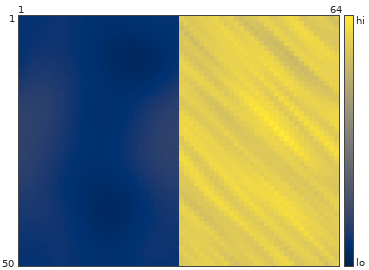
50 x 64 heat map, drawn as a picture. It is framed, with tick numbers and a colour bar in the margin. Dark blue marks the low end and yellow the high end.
It is made of 1 by 2 panels. Panel 1,1: very low, smooth, faint in contrast. Panel 1,2: very high, slanting down to the right, faint in contrast.
